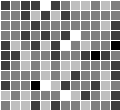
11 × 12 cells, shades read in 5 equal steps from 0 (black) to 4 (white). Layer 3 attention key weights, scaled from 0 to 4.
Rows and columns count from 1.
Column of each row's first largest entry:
5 4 11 8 7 3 3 5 5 7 2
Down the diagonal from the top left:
1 2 2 2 3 1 3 1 2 2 2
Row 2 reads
2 2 1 3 1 3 1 2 2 2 2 2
